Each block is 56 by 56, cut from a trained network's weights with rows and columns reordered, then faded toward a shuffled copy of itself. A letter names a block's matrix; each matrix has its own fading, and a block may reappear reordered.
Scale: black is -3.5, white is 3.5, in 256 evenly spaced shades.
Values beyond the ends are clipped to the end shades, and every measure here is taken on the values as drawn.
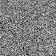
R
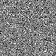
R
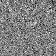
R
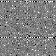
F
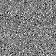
R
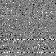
F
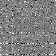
F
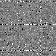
F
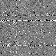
F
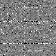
F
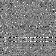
F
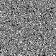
R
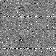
F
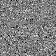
R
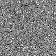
R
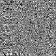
F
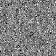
R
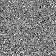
R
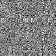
F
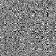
F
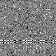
F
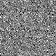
R
